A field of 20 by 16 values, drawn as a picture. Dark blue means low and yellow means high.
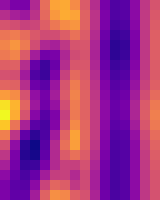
A vertical seam about 50% of the way across splits the table, and the right part is calmer. Stripes running up and down repeat 2 times from left to right. The bottom left is the ninth with the lowest average. There are no lone odd cells.
